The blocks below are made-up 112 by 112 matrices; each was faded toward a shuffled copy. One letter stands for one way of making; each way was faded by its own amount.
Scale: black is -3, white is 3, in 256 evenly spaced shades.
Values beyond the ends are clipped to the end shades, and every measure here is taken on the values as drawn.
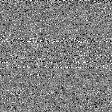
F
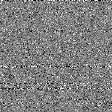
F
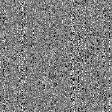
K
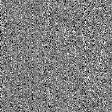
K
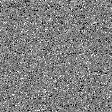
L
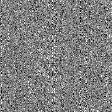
K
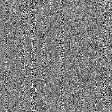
K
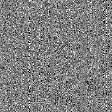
K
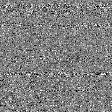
F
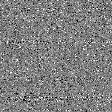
L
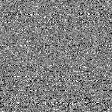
F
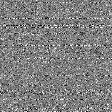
F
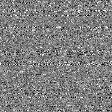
F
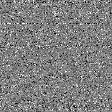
L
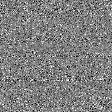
L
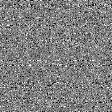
F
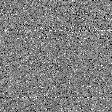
L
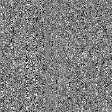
K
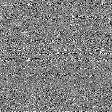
F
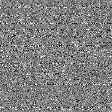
F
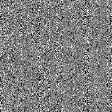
K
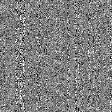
K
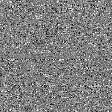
L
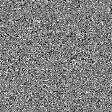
L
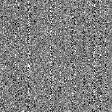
K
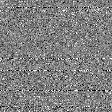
F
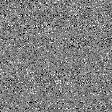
L
